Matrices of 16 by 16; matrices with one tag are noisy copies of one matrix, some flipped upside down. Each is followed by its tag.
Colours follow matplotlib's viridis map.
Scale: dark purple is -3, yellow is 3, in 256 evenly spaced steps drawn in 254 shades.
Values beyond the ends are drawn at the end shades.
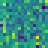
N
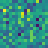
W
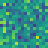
N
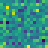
N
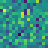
W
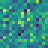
W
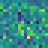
W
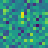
W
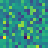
W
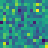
N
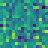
N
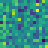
N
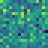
W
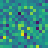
W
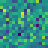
W
